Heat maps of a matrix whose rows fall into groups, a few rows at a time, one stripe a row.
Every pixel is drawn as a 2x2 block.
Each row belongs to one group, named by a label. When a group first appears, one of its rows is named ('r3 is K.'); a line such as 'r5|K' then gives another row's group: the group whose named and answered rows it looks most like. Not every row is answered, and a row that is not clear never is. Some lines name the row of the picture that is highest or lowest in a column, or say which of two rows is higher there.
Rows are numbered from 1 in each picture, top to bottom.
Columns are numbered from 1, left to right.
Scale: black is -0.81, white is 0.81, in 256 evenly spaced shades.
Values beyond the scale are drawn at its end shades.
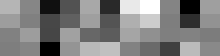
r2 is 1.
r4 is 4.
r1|1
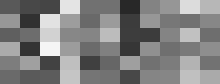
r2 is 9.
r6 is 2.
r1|2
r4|9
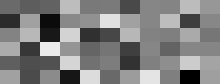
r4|9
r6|1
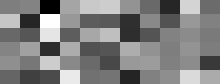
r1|4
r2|9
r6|2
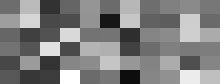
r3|2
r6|2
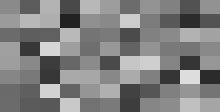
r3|2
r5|1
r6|4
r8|2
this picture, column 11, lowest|6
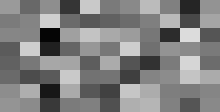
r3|4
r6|2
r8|1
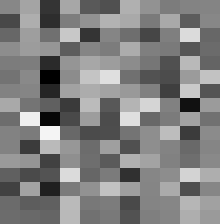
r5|4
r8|1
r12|1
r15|2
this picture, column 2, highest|9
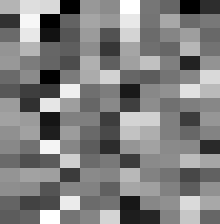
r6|4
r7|2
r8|9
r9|1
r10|1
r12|2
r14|1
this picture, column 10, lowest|1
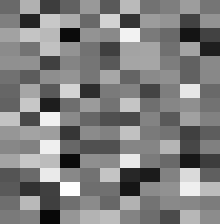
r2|9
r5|1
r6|9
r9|9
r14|2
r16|4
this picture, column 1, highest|9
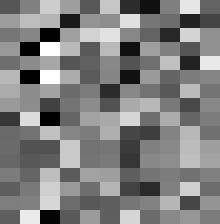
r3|4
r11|2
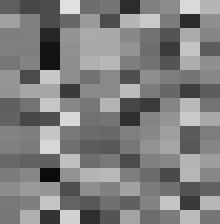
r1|2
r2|1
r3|4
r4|4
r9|2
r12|2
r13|4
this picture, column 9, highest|15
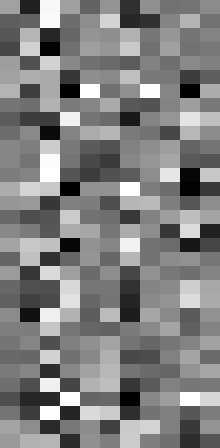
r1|9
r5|9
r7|1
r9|2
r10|4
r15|1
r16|2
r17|4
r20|9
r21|2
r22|2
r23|9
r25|4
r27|4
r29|2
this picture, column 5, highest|7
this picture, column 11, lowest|17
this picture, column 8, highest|7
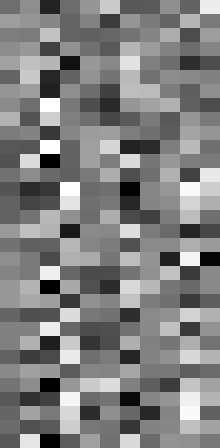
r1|4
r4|1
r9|9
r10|4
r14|2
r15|2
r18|2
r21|1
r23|2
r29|2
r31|2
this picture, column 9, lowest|19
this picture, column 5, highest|28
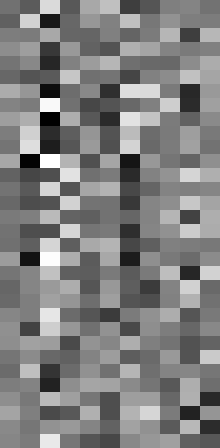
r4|1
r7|1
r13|2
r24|9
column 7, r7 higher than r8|Yes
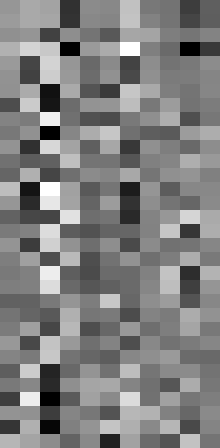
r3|1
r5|9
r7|1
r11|9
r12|2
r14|9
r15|9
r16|2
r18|9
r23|2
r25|9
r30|1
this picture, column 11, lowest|4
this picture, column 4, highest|16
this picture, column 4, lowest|4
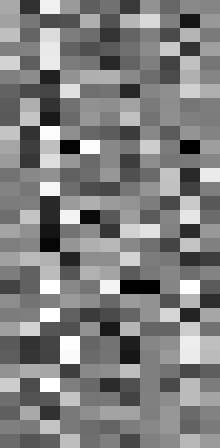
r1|9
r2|1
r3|9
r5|9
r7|2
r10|9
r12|9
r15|4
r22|4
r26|2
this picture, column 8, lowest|21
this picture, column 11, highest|13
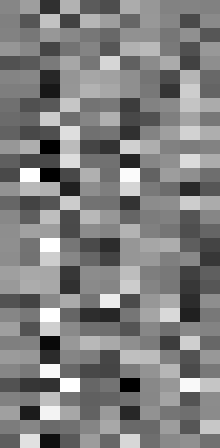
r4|1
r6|4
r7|4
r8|2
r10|2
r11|1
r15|2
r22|9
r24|9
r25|4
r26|1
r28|2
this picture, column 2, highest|13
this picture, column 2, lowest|30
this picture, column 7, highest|13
